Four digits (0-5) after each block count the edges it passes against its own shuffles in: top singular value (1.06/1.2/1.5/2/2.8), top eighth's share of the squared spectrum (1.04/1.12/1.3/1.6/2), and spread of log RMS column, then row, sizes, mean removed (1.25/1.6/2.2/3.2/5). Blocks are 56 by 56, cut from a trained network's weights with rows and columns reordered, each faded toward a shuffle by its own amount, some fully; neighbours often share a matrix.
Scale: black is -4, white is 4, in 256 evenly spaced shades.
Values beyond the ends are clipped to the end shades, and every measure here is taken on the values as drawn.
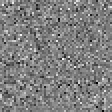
2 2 1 1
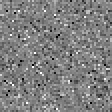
2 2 0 1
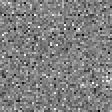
2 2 0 1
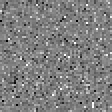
2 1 0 0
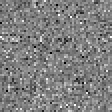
2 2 0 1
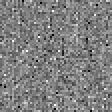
1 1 0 0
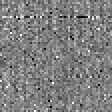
3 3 0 1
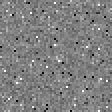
0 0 0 0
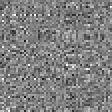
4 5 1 3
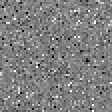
0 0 0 0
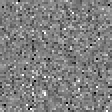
1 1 0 0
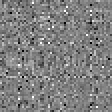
3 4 2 1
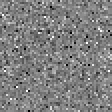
0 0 0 0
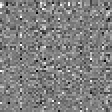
3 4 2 2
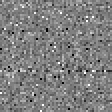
2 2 0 1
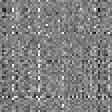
4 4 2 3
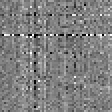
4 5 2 2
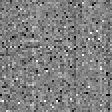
2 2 0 0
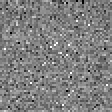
1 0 0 0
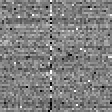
3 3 1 0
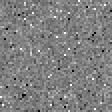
1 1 0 0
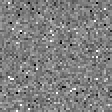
0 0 0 0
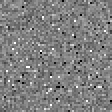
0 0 0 0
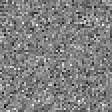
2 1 0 1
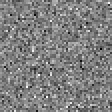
2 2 0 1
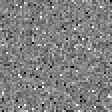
1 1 0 0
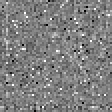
1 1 0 0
